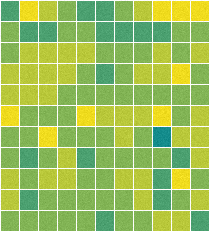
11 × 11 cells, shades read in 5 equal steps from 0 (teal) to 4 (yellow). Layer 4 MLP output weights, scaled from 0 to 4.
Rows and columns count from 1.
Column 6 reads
1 1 2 1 2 3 2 2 2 2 1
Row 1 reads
1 4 3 2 1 1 2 3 4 4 4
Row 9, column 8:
3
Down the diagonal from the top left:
1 1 3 3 2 3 3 2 1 2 1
